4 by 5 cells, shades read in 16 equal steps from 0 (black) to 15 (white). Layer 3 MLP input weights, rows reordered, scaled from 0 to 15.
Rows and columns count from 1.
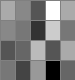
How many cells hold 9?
1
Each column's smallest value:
5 4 3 0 6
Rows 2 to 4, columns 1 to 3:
8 7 3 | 5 6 11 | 7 4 9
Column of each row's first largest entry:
4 4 3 3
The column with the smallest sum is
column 2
